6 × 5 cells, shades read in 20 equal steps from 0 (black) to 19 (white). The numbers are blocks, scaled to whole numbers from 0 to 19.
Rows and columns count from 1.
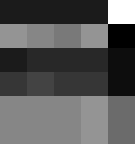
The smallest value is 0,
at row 2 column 5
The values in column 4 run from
2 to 11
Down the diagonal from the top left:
2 10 3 4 8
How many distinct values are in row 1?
2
